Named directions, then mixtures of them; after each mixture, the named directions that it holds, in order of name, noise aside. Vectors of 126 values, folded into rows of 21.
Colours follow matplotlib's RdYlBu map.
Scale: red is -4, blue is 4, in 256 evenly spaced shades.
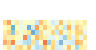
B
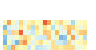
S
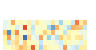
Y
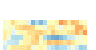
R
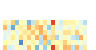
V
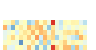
V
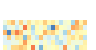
S, Y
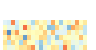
V, Y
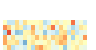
S, Y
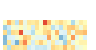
S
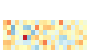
B, Y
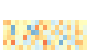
B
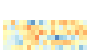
R, V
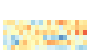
R, S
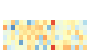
V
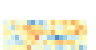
R, V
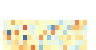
Y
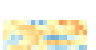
R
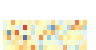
Y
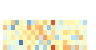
V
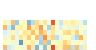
V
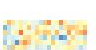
R, S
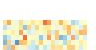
S, Y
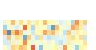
S, Y
